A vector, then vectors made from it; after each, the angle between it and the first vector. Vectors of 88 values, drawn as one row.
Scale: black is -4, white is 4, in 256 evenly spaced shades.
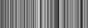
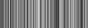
nearly parallel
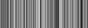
nearly parallel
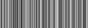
partly opposed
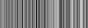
partly opposed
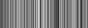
nearly parallel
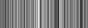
nearly parallel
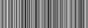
orthogonal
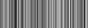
orthogonal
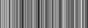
partly opposed
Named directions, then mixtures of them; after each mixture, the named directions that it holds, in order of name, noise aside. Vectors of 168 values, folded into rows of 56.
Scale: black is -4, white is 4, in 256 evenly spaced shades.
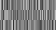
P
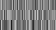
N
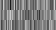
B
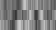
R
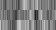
N, R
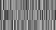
P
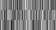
N, R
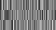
P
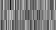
B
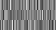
B, P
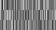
B, P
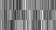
N, R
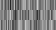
B, R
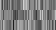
P, R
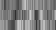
R
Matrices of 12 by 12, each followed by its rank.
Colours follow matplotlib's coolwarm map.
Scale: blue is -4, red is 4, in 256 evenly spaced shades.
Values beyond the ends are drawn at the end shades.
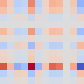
one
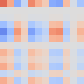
one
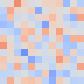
full rank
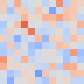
full rank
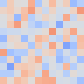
full rank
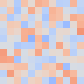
full rank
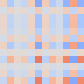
one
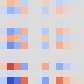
one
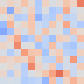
full rank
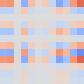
one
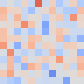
full rank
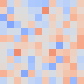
full rank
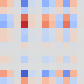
one
